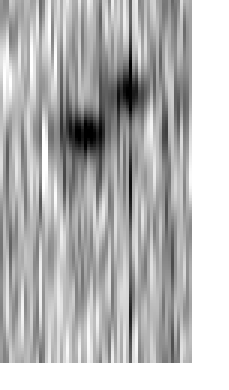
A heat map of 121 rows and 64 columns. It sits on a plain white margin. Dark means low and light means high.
Two dips sink into the field. The halves do not mirror each other. Column 44 stands out from the rest. The grain runs up and down.
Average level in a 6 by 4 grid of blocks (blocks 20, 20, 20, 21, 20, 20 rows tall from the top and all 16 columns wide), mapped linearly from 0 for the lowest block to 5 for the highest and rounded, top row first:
4443 / 5303 / 4024 / 4443 / 4443 / 4543
